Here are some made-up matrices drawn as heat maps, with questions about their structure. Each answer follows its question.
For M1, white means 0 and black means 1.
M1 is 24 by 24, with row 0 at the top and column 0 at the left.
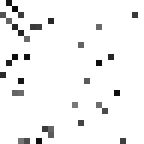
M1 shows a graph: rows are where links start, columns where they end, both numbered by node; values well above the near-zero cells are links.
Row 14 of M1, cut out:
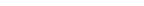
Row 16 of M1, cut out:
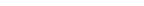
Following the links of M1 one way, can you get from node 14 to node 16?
no
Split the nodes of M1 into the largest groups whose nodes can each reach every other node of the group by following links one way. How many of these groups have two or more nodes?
2
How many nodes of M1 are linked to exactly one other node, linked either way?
2
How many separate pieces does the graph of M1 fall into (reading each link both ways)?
2
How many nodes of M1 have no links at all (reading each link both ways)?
1
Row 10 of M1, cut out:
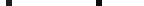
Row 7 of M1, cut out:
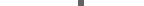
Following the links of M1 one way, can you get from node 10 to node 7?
no
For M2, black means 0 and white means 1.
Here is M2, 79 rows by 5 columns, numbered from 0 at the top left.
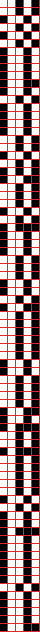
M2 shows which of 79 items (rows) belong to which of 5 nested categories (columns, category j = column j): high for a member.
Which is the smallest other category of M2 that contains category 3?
1
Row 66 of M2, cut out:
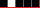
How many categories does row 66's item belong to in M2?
1
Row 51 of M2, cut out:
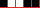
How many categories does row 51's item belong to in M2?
2
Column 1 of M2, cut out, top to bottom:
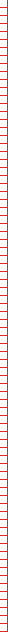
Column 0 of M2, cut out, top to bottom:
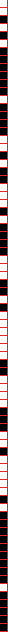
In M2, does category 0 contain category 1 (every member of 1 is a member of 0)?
no
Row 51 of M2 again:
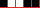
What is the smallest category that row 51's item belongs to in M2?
2
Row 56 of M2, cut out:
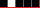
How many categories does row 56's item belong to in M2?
1
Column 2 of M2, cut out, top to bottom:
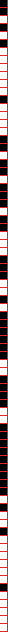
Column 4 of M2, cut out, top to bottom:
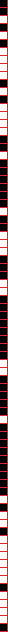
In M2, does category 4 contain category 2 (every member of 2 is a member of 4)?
no
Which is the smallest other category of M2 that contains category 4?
2
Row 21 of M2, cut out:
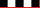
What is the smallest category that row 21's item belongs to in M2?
3
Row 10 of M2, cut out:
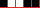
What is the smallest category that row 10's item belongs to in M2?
2
